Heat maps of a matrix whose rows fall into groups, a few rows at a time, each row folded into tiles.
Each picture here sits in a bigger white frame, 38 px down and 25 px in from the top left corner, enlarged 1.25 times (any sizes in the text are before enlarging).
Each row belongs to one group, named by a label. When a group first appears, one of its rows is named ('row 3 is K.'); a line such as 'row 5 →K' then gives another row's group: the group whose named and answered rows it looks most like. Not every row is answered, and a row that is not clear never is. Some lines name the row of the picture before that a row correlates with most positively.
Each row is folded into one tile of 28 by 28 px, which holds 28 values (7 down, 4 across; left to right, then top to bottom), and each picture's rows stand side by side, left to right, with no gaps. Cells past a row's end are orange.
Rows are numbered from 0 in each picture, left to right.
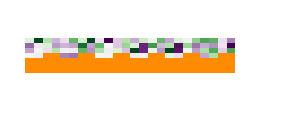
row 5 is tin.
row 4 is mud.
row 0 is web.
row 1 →mud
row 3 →mud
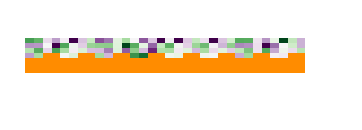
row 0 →tin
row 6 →tin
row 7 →web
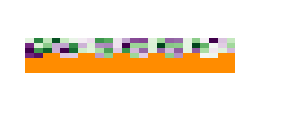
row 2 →tin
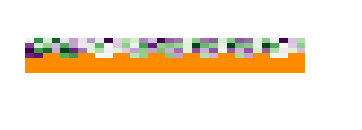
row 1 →mud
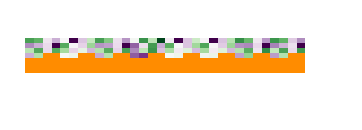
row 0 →tin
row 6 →tin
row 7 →tin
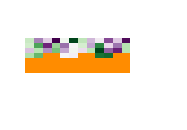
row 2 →mud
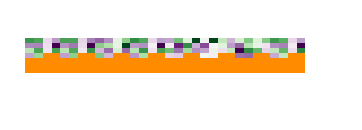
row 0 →tin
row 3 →tin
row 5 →web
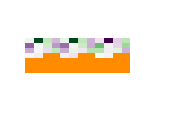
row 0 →web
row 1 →web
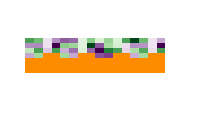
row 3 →tin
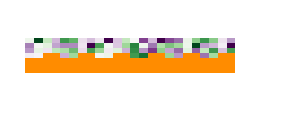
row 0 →web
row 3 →mud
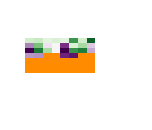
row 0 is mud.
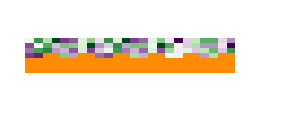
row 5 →tin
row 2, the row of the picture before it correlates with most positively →1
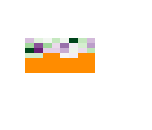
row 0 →mud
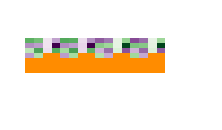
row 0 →tin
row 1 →tin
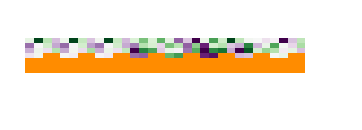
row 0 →web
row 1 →web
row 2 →web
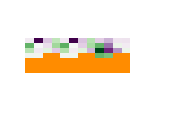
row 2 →mud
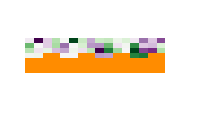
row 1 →web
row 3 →mud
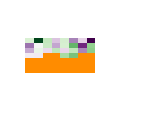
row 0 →web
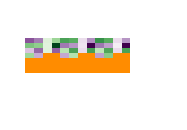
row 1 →tin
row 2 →tin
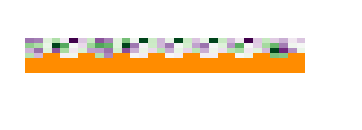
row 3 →web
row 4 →web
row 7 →mud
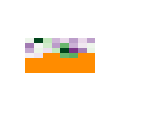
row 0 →web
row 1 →mud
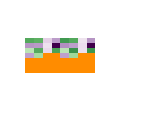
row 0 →tin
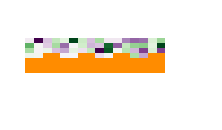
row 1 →web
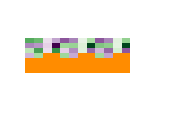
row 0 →tin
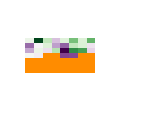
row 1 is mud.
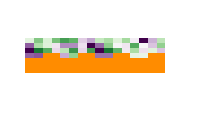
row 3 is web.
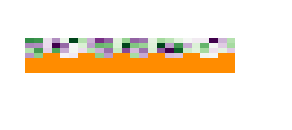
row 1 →web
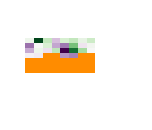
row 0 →web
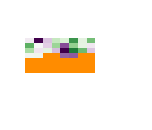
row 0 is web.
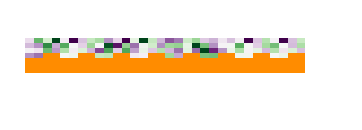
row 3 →web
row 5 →mud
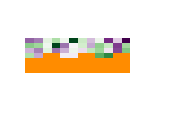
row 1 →web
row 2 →mud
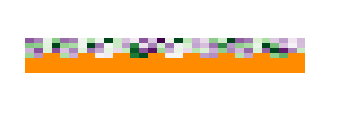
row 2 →web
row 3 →mud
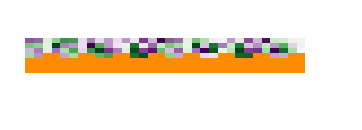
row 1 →tin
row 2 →mud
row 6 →mud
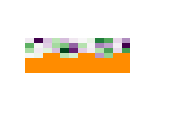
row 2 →tin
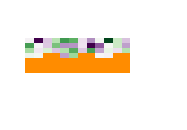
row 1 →tin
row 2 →web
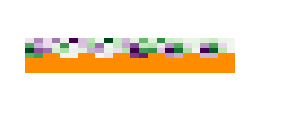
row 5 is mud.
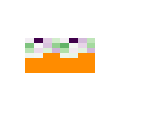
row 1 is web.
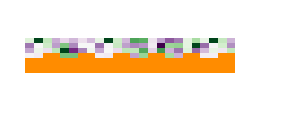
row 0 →web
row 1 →mud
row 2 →web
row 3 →tin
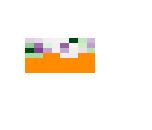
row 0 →mud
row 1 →web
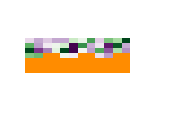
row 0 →mud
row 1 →mud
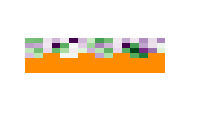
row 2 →tin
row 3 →mud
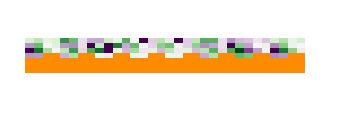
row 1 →tin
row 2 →mud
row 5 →tin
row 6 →mud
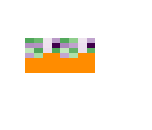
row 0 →tin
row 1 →tin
